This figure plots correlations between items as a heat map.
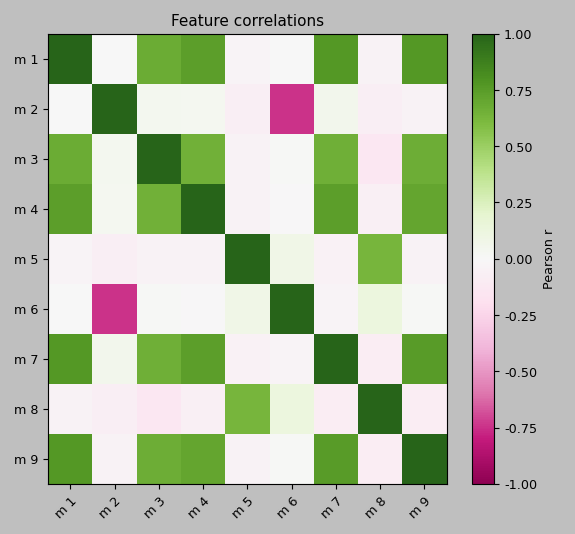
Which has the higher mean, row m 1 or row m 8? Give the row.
m 1
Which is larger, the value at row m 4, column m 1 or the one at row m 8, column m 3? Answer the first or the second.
the first
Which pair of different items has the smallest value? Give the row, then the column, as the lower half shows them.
m 6, m 2
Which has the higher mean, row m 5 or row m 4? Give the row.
m 4
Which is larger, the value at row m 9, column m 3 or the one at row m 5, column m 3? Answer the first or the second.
the first
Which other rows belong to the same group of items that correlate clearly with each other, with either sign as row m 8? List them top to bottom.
m 5
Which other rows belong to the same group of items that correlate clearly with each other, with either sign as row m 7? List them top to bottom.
m 1, m 3, m 4, m 9
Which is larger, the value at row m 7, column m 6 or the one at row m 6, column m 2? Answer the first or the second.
the first
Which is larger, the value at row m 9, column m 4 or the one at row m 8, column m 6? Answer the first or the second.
the first
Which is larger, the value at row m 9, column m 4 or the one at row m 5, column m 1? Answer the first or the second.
the first
